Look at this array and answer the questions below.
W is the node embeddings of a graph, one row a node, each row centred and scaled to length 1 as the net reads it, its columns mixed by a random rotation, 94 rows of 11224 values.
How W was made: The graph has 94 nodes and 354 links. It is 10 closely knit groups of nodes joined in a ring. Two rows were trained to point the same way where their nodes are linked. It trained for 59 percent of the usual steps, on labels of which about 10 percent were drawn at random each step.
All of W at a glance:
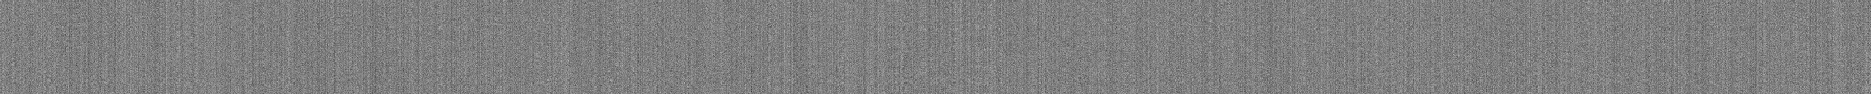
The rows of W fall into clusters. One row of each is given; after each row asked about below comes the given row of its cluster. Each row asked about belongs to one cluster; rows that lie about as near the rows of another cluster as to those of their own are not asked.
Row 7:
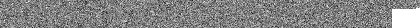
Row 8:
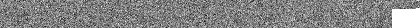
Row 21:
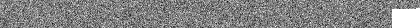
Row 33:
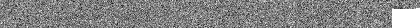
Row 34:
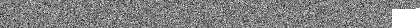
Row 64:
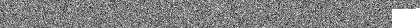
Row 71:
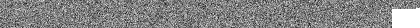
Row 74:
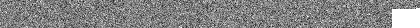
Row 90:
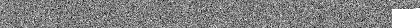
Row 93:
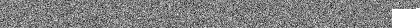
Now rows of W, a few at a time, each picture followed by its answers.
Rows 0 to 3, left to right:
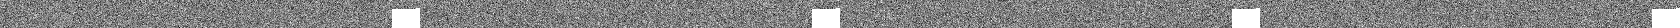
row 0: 8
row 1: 8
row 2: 90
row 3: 74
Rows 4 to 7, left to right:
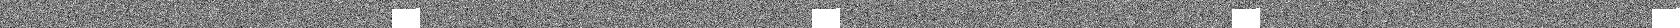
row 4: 34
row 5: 93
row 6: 33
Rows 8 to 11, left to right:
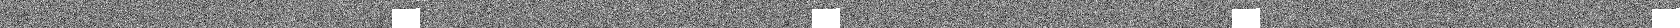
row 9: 64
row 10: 8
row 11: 93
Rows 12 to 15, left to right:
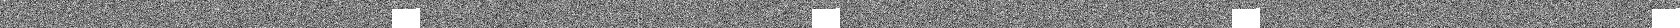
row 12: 64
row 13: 7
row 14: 34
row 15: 8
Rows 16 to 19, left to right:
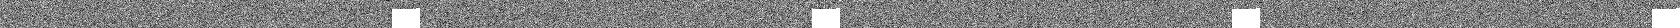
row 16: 74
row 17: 33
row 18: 71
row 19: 7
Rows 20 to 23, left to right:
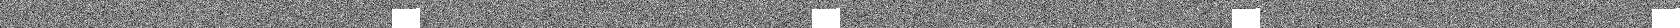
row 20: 7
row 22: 8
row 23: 90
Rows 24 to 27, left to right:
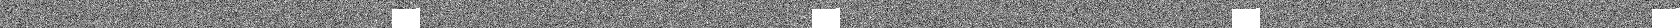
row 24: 33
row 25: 34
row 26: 93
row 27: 93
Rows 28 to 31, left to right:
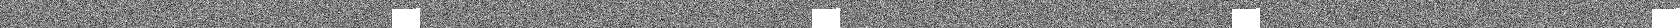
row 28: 7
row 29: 7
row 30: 74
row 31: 34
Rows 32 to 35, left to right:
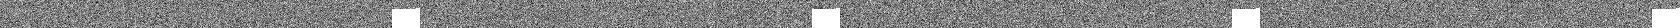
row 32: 71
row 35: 34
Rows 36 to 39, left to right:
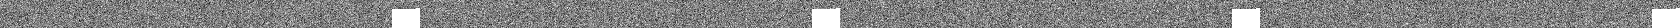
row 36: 8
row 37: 71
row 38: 74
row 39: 71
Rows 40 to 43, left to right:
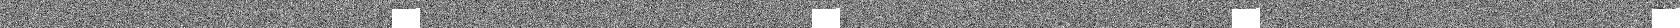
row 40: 8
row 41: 64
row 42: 21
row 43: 33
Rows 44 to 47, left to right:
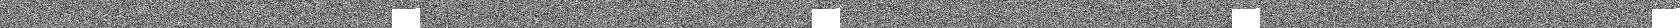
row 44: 8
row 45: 33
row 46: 90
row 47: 34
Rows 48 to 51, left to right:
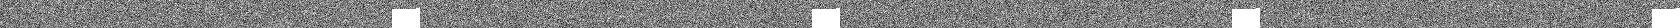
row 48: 34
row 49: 93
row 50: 34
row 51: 90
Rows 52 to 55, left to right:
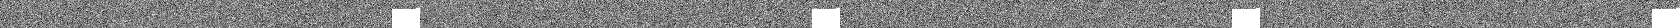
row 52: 7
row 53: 21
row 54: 34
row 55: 21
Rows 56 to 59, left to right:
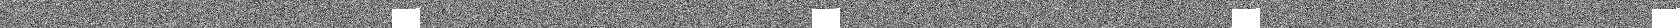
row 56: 71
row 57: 21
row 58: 64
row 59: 93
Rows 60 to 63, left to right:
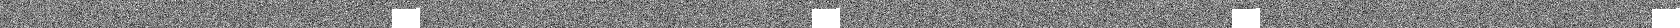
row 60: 21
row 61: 21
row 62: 8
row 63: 7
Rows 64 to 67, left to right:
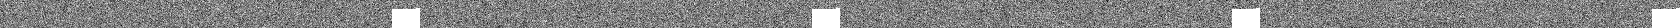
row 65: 7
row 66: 21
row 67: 93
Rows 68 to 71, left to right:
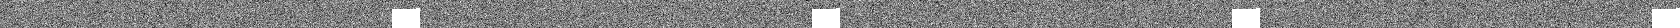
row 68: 71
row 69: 74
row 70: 71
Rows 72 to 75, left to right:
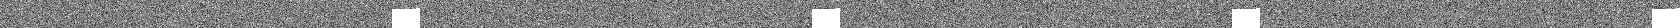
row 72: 7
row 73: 8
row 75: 33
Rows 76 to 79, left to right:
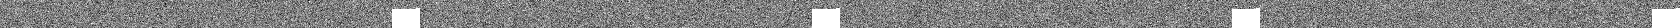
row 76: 71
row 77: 64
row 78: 21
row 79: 90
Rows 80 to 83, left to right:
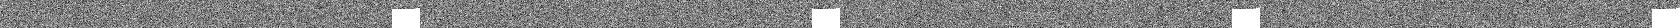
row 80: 90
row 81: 33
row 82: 21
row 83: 21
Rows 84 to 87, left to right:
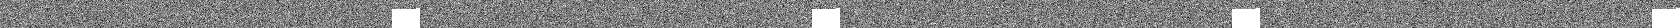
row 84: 93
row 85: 34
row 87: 71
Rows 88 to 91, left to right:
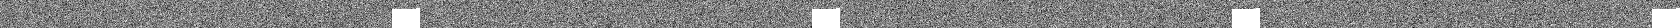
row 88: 7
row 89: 71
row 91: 71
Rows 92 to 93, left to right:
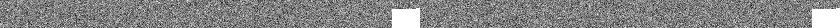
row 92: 33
